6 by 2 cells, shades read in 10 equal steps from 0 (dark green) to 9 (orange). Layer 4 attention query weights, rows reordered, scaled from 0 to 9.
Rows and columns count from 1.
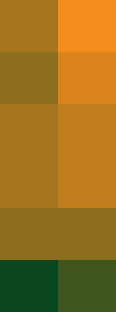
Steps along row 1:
up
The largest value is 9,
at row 1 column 2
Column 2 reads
9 8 7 7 5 2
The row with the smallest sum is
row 6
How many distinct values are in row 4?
2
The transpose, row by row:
6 5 6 6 5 0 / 9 8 7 7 5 2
